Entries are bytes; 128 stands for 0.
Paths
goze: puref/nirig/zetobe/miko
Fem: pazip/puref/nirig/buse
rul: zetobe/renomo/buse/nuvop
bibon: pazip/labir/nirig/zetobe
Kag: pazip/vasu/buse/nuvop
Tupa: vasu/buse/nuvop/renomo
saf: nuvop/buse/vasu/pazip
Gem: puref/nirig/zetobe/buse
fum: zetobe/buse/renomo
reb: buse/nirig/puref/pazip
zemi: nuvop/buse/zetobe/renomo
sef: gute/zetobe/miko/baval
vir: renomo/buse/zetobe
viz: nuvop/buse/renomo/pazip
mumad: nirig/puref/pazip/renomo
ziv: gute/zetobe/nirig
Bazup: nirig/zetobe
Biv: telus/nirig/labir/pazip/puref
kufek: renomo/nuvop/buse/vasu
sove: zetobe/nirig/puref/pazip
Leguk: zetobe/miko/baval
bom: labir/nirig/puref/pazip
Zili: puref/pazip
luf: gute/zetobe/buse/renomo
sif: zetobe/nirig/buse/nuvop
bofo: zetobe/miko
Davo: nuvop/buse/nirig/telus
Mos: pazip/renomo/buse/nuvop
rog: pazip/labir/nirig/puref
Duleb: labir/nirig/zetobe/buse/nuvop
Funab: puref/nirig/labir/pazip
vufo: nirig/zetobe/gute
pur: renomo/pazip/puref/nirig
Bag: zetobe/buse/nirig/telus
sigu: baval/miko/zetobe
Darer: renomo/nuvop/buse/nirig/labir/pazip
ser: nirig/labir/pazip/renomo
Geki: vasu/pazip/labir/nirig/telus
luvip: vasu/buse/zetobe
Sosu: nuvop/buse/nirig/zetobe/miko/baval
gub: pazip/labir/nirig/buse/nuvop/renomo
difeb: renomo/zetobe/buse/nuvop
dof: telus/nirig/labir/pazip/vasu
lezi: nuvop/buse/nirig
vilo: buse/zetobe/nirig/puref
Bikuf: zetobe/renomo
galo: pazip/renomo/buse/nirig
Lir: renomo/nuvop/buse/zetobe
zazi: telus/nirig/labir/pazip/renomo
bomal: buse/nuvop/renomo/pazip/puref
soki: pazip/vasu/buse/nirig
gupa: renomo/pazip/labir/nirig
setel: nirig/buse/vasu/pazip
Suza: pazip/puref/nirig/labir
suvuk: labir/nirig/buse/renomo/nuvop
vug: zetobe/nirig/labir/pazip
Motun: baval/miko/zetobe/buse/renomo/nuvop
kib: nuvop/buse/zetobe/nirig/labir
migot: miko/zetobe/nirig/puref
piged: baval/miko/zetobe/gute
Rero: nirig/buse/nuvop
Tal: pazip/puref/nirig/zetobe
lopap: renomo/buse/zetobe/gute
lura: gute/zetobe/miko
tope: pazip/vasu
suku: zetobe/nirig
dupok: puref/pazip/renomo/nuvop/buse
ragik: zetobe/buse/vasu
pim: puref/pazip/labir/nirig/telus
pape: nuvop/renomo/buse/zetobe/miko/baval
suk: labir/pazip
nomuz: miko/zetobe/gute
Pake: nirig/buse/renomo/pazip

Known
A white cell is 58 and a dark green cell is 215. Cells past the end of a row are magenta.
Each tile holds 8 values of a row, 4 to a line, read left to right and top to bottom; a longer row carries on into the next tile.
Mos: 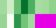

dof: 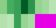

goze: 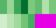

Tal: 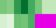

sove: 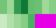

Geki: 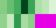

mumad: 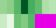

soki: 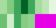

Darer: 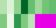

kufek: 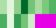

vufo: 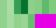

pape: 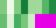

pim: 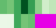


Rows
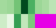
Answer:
ser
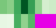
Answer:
Suza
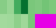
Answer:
Bazup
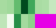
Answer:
gub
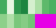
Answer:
lura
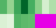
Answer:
Zili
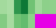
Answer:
vilo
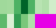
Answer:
Kag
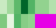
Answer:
Pake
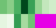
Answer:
rog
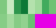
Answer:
ziv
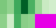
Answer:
tope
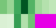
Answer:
bibon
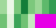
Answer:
Lir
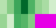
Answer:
reb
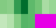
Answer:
Gem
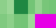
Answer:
Bag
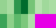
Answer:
luvip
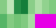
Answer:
ragik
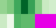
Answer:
Fem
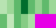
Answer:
Rero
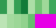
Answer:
migot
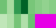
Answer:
vug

